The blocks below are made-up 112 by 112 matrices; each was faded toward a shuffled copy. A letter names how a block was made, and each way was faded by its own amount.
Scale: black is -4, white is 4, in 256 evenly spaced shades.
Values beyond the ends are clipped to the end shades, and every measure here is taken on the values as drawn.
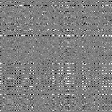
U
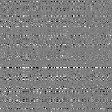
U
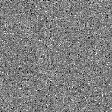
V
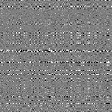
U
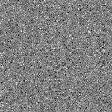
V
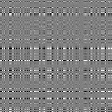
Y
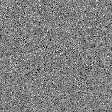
V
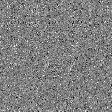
V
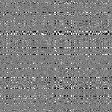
U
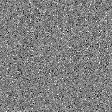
V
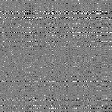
U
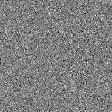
V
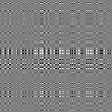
Y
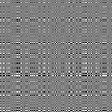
Y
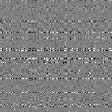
U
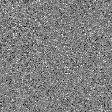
V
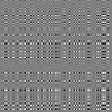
Y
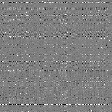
U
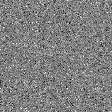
V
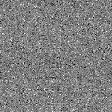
V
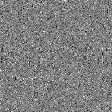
V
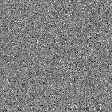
V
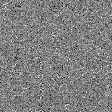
V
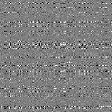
U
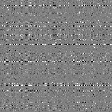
U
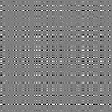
Y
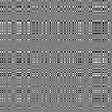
Y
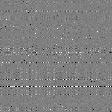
U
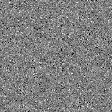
V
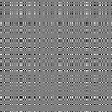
Y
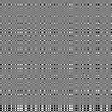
Y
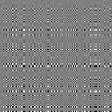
Y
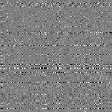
U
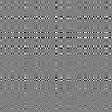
Y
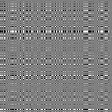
Y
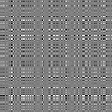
Y
